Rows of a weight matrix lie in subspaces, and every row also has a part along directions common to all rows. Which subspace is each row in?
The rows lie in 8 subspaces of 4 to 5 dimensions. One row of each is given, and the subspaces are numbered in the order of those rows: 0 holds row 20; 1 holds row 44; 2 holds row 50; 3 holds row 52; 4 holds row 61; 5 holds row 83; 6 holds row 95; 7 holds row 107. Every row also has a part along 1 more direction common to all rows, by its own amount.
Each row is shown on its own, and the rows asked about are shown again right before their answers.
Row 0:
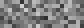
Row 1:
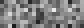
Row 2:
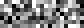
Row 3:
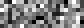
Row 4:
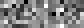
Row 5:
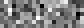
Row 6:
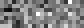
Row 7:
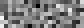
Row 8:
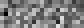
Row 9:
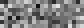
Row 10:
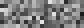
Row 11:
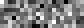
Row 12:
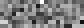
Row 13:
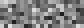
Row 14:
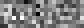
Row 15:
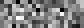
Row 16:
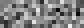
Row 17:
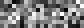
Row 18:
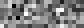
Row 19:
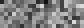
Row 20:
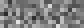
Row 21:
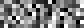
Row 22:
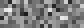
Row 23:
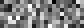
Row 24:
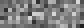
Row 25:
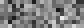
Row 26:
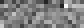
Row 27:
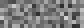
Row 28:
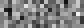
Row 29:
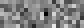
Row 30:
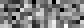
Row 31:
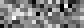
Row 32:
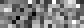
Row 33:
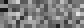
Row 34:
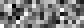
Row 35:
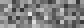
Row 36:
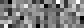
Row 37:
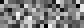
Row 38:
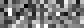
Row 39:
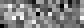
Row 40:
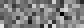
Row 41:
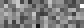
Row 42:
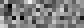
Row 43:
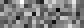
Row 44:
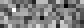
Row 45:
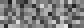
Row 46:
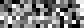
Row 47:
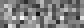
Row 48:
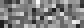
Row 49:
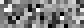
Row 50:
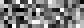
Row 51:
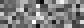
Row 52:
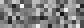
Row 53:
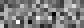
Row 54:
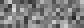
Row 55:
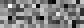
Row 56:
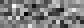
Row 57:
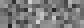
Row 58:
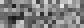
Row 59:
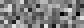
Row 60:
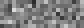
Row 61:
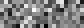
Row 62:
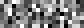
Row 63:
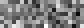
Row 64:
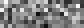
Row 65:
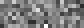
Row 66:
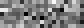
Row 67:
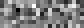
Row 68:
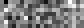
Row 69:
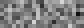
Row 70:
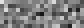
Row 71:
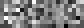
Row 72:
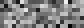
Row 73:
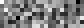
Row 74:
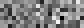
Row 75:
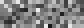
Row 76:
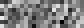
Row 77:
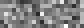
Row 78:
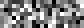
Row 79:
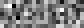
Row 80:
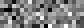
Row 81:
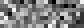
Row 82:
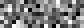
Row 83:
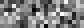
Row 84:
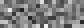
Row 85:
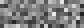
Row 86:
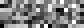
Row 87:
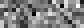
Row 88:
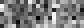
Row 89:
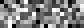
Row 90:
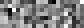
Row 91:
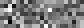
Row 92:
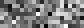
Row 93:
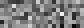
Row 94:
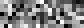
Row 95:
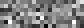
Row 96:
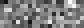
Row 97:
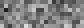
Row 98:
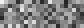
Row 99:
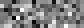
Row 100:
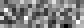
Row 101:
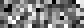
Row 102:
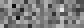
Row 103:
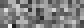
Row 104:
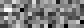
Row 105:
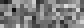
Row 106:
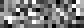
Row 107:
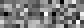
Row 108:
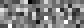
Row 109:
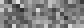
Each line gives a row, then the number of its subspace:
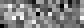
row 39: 0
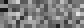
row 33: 2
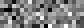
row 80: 6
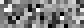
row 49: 5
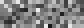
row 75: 2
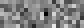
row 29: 7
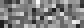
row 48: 3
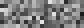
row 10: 7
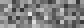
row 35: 1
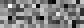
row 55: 1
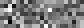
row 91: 6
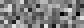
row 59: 3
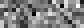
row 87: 5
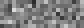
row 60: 1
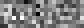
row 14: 0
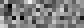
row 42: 0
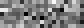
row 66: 7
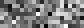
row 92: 0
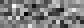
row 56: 7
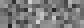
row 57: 2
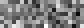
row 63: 3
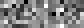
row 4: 7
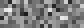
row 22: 6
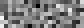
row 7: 3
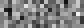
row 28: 4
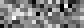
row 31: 0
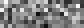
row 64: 4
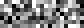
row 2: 3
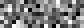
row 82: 3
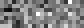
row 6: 6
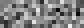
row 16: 4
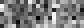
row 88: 5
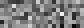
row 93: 3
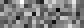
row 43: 4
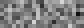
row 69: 4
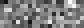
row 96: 5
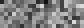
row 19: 5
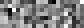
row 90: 1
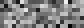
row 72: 2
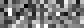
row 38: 4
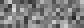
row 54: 1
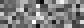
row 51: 4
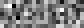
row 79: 7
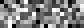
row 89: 2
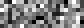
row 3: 4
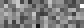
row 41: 2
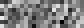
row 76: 1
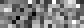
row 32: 5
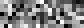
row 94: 4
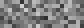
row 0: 3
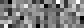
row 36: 4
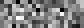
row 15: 2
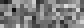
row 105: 1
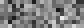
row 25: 6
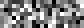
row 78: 6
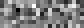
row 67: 0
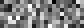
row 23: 5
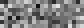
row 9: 1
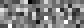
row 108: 2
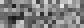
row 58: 0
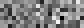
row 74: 0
